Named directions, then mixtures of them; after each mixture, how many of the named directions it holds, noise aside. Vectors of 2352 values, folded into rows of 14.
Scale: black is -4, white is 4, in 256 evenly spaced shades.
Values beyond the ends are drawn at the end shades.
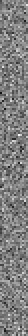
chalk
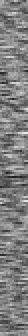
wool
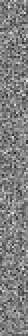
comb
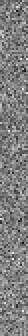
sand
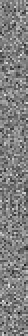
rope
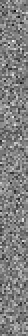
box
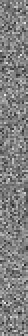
two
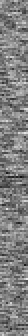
two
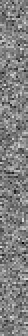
three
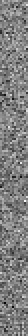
three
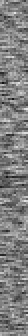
one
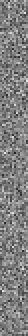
one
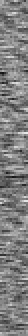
one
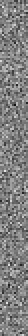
three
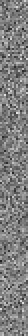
three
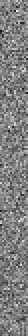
two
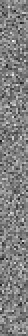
two
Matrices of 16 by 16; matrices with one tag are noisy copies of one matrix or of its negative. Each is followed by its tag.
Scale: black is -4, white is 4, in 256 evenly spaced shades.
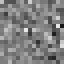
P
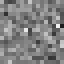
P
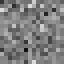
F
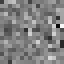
P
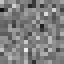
F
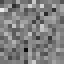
F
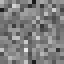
F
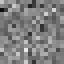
F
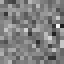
P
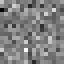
F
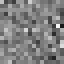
P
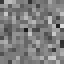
P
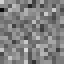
F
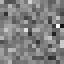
P
